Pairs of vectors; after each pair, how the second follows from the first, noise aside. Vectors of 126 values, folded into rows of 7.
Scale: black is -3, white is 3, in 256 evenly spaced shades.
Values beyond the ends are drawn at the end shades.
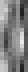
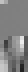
partly zeroed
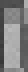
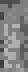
partly zeroed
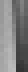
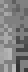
partly zeroed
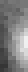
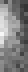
reversed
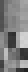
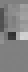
partly zeroed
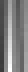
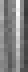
reversed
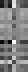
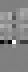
partly zeroed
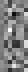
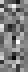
reversed
